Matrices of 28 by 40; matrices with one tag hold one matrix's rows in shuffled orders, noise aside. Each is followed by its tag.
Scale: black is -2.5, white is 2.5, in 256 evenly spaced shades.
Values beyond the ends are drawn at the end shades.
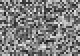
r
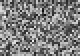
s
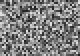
s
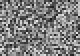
r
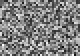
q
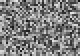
s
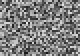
s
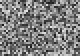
r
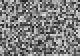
r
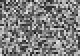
r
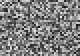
q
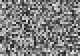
s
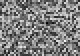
r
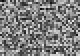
r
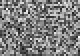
r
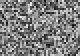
r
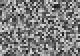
q
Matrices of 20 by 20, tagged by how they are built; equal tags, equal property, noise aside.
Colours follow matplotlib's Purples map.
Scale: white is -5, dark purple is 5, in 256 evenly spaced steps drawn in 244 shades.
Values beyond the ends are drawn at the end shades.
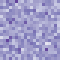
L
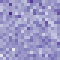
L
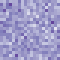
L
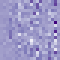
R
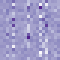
R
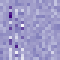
R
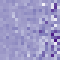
R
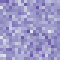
L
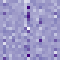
R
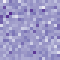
L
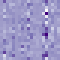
R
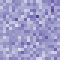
L
